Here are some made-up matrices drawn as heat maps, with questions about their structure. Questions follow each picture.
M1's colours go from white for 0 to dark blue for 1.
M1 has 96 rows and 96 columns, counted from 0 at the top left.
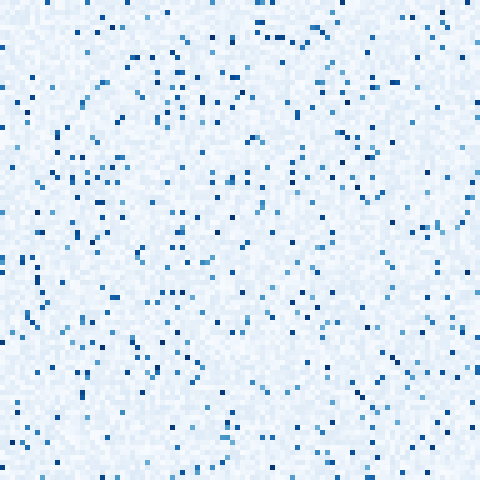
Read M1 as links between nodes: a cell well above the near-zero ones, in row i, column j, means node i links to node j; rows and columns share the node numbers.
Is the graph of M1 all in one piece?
no
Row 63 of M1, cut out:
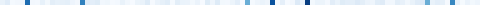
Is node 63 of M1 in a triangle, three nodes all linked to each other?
yes
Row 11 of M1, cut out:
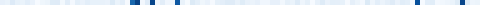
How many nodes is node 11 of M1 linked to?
6
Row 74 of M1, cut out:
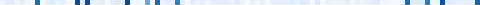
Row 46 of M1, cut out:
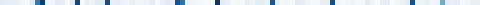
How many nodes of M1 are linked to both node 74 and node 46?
4
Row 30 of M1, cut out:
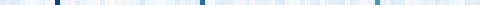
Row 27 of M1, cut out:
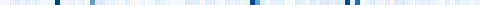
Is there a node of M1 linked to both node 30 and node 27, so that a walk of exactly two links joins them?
yes
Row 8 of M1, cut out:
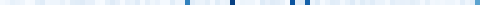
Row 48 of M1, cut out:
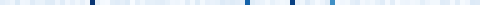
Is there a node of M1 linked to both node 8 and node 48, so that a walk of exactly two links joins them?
yes
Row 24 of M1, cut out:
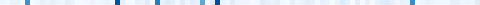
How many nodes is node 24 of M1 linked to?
6
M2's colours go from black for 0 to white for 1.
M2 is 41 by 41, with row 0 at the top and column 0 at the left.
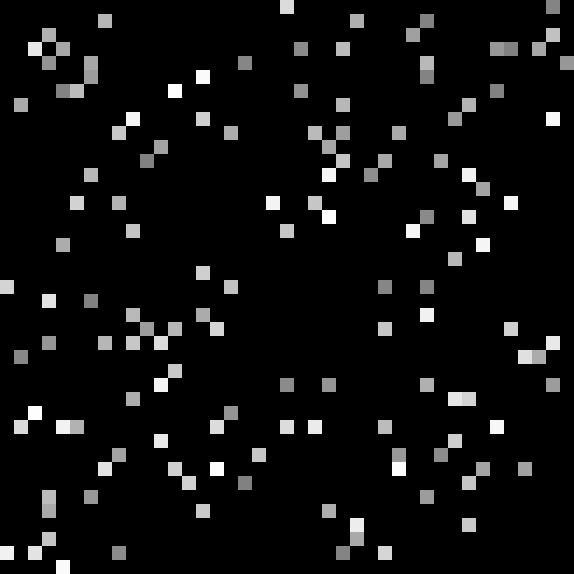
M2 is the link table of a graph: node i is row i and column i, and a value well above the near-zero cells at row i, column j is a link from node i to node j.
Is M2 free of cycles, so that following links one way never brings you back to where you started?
no
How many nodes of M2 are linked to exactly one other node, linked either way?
5
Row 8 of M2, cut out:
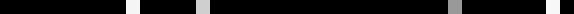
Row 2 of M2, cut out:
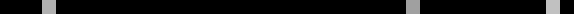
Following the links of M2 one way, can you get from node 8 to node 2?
yes
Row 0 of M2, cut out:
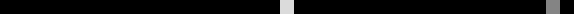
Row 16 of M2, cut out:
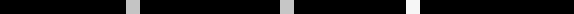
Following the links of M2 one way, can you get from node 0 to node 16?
yes
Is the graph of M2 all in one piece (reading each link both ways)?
yes
